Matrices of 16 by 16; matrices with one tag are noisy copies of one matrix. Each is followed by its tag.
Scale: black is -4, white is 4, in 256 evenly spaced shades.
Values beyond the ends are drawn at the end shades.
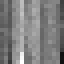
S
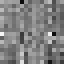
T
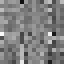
T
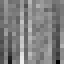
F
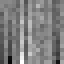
F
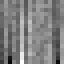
F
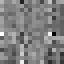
T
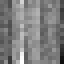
S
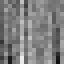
F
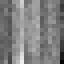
S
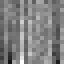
F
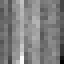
S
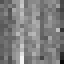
S
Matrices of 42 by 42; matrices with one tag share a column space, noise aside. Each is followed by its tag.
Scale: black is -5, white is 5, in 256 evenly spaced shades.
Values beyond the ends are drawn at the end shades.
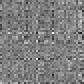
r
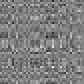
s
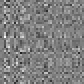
s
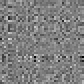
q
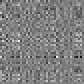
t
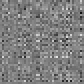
t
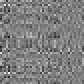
s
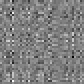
t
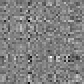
q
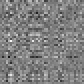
t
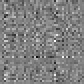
t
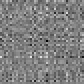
t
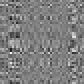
s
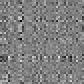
q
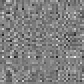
t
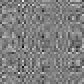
s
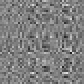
s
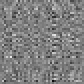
t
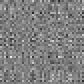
t
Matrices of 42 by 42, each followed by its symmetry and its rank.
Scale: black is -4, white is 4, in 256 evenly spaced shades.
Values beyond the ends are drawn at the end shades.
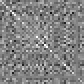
symmetric, rank five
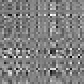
neither, rank three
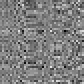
neither, rank five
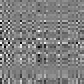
neither, rank two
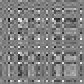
symmetric, rank two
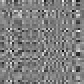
neither, rank three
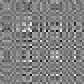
symmetric, rank two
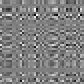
neither, rank two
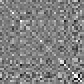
symmetric, rank five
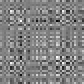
symmetric, rank two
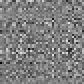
neither, rank five
